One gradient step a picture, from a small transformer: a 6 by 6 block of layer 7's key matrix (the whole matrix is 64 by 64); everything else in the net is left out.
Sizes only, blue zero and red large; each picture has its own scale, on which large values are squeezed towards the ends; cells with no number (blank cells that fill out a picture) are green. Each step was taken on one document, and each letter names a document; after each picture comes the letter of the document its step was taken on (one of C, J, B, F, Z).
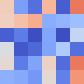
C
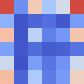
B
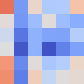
C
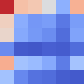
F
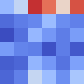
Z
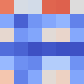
B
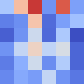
Z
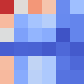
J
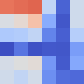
J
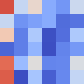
C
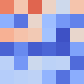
B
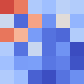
B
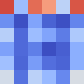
Z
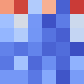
Z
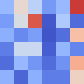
B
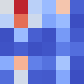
J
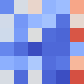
F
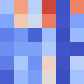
J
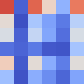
F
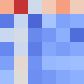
B
